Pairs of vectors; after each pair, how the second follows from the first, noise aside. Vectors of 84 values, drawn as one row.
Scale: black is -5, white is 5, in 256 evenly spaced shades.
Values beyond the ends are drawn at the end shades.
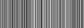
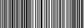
scaled up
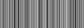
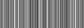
negated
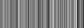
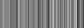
copied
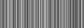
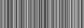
negated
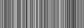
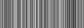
copied
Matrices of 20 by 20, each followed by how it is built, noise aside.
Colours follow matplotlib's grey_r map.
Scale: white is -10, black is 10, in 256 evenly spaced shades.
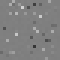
sparse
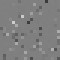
sparse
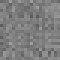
low rank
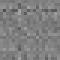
low rank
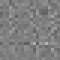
low rank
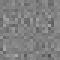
low rank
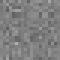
low rank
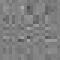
low rank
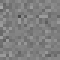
low rank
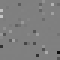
sparse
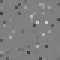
sparse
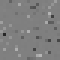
sparse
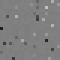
sparse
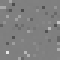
sparse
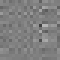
low rank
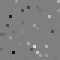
sparse
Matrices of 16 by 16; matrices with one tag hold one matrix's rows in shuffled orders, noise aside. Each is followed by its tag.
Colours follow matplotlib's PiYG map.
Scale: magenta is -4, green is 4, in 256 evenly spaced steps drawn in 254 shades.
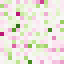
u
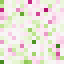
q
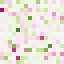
u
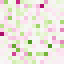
u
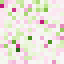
u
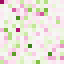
u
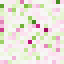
q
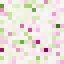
q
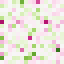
q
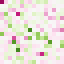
u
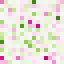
q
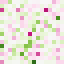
q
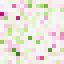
u
